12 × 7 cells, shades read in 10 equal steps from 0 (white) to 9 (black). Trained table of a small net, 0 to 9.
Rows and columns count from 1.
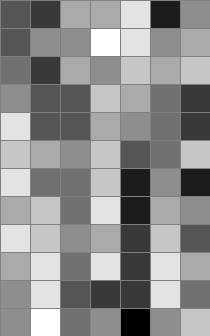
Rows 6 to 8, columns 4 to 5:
2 6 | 2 8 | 1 8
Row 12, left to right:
4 0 5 4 9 4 2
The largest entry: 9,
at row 12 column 5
